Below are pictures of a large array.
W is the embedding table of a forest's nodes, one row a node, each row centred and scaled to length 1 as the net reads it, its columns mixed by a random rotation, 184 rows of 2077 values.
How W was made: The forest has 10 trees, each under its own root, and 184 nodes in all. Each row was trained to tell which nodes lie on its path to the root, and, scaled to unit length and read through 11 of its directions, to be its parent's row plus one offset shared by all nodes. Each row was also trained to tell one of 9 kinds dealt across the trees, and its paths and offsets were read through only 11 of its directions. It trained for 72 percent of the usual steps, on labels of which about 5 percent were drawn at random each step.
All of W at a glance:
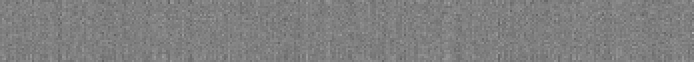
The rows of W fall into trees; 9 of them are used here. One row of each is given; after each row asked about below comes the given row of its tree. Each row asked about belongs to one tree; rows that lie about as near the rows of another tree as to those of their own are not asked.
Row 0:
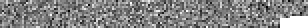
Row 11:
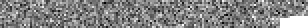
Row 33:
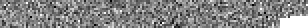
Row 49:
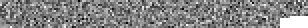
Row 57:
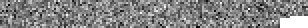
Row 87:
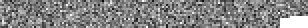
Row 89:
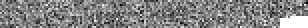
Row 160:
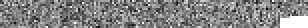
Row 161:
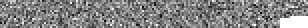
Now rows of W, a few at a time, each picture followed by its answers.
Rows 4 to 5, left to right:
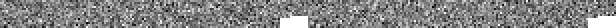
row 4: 49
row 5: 87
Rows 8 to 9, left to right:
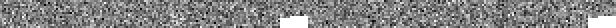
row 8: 0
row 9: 49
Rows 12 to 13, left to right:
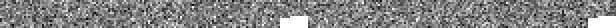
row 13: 57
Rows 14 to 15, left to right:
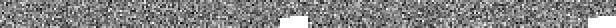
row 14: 33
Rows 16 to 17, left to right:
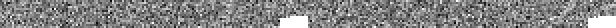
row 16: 33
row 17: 160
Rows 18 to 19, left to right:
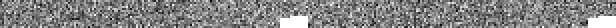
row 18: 160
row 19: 89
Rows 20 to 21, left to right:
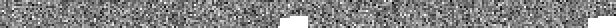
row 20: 33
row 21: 161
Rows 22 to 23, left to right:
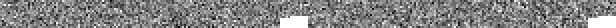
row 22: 89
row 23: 11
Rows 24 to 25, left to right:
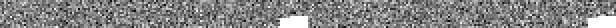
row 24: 33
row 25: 89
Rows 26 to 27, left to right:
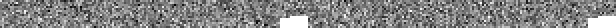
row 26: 161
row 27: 161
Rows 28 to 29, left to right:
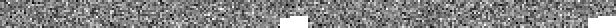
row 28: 49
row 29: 49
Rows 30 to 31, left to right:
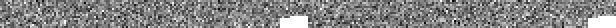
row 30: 161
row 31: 160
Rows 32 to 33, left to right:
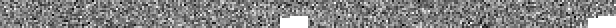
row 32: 49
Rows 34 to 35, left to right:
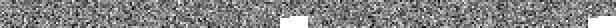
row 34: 49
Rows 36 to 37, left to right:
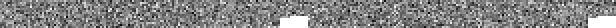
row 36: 89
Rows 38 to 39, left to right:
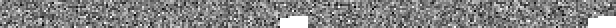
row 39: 89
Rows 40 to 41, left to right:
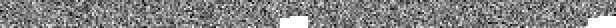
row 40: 161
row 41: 33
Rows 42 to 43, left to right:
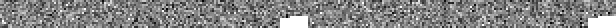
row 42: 87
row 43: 0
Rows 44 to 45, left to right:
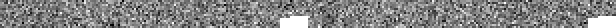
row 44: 49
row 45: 87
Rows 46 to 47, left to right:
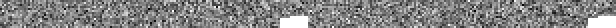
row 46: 11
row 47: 33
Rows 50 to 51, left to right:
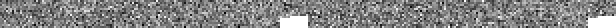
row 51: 49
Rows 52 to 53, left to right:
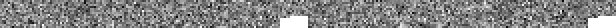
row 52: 161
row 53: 57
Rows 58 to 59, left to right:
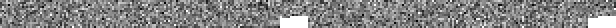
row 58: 0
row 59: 49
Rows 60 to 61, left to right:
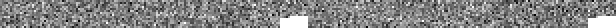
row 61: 57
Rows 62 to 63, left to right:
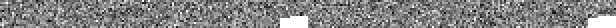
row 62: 0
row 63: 33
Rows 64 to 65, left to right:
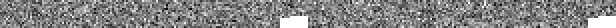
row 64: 49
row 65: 57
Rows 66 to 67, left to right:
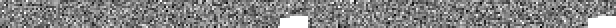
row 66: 33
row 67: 89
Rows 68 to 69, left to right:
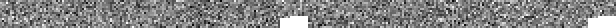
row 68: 57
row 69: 160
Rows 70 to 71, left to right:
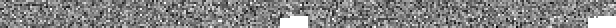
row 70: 89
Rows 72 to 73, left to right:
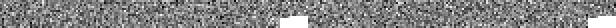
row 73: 49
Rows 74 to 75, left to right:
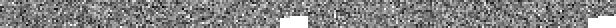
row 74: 160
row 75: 57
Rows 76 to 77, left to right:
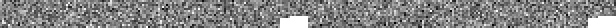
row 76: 87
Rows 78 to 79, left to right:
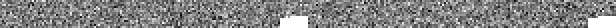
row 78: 89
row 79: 57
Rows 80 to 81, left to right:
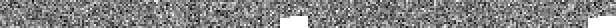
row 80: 49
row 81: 160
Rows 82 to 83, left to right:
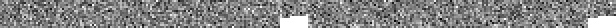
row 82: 0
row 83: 161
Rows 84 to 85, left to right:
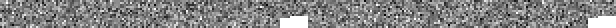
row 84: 0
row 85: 57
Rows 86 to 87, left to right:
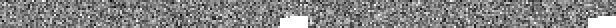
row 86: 89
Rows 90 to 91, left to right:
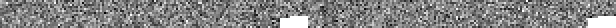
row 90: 57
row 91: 87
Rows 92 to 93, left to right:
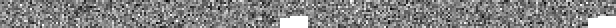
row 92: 161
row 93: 89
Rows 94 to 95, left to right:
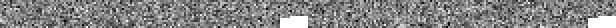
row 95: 57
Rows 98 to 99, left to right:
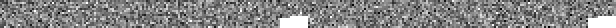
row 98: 33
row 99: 0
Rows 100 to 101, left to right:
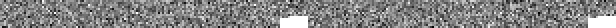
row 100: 49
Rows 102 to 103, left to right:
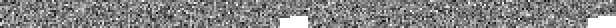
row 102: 87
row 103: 33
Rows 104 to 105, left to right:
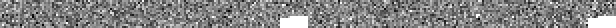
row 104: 49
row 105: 161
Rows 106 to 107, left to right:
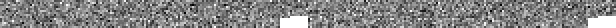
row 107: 57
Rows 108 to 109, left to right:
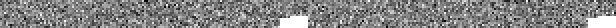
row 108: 33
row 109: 87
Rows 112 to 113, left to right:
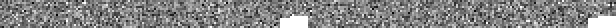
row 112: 89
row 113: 89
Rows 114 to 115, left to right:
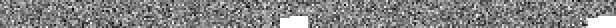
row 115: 33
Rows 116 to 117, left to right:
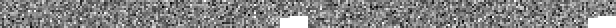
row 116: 160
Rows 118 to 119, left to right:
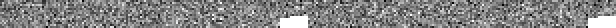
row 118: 0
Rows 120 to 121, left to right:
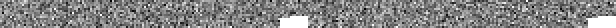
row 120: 33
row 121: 87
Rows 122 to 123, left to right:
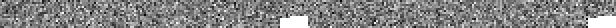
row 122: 57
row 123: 49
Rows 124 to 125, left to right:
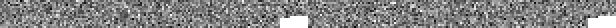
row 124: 161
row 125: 33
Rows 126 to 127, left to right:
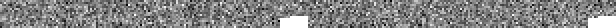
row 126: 57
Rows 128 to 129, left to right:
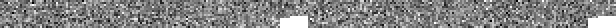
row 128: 11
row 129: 57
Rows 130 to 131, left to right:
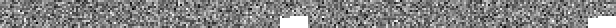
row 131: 49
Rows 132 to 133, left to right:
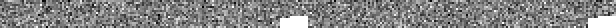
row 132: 161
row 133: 0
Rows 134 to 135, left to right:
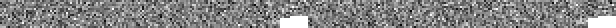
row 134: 161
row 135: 11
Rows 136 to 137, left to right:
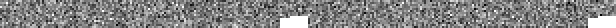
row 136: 57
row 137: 0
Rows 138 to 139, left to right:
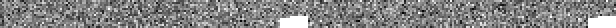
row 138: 160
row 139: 49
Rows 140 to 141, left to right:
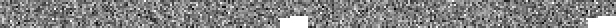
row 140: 87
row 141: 87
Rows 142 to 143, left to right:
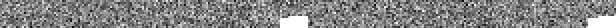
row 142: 49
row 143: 33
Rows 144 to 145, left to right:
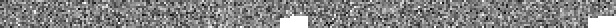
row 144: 89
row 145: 49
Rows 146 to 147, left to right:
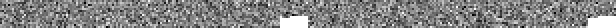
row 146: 0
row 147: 33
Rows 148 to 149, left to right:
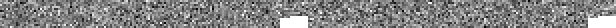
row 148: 0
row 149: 0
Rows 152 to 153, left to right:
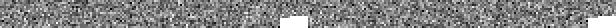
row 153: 0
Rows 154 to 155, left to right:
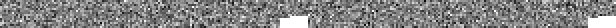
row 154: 87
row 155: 0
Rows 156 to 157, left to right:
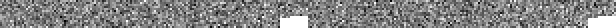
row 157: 160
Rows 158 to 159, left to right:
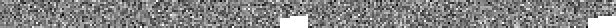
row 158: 0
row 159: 0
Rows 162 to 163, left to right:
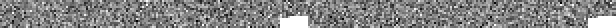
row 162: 0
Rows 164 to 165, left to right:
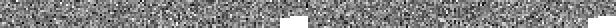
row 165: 160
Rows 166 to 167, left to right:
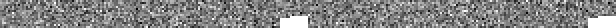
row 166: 0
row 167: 87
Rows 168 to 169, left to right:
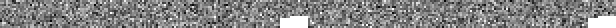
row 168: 49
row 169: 0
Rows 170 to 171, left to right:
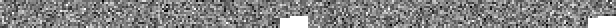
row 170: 87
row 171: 49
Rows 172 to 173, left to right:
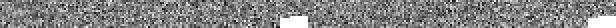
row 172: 49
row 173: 160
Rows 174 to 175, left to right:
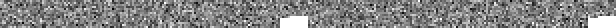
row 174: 49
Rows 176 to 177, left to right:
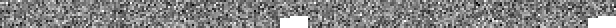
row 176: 57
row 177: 57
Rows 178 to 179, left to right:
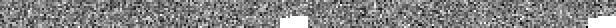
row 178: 160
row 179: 49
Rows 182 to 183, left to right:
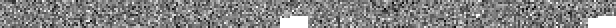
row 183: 161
